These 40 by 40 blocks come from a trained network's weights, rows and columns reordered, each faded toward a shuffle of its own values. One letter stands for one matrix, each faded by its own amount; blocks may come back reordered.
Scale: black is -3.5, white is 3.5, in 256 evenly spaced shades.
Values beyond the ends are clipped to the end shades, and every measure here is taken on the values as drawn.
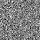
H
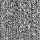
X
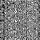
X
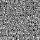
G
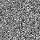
H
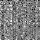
X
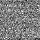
G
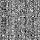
X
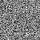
H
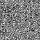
H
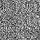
H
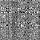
X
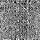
X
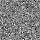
H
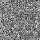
H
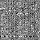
X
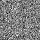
H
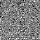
G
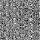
X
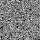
G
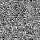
G
